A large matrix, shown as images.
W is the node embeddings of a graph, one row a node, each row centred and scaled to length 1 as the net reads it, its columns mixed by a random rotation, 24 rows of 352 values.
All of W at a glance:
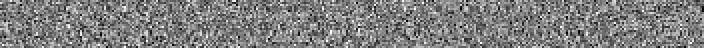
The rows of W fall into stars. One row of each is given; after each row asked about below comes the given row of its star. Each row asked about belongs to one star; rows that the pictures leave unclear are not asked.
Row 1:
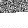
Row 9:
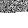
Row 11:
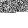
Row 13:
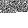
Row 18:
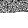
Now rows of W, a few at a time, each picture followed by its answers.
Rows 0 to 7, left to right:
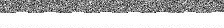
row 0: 11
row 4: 13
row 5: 13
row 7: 18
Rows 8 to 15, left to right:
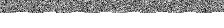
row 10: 18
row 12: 1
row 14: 1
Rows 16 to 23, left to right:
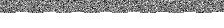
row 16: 9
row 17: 9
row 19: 18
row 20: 18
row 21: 13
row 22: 11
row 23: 13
